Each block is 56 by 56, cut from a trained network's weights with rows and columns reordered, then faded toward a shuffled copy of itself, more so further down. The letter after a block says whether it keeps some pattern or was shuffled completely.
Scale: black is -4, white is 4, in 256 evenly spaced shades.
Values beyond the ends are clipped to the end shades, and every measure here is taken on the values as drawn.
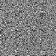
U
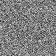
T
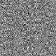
U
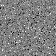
T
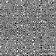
U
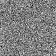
T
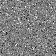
T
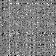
U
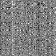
U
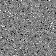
T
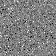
T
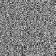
U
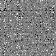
U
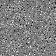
T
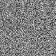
U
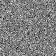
T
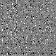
U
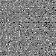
U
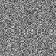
U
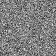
T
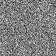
T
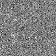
U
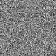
U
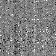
U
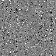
U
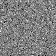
T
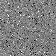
T
